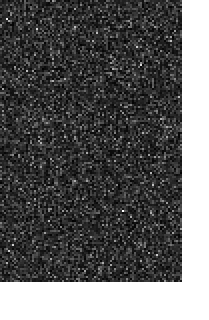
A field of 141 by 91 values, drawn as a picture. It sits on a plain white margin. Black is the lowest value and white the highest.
Fine speckle covers the field. Overall the values sit about 20% of the way up the scale. No regular stripes run through it. There is no seam. Most values sit low, with a long tail of high ones.
